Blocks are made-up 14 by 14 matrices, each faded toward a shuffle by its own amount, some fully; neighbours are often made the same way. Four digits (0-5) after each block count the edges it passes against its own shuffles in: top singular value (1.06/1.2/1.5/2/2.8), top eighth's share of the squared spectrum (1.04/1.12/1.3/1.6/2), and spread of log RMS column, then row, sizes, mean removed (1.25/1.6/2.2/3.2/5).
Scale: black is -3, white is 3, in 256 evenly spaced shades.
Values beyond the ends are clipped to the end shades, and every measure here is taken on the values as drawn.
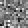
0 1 0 0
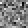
0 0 0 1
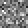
0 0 0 0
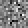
0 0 1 0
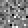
0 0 0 0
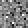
0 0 0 0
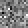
0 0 0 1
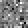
2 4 0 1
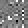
3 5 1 0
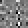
3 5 2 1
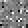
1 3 2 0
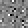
2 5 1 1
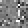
2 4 2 0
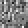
2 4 1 0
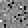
0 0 0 0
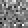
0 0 0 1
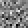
2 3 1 1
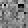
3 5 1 1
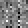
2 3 2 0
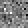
1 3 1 0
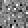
0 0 0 0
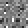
2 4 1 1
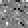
0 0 0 1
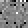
2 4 0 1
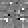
2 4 0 1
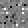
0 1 0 0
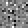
0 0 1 0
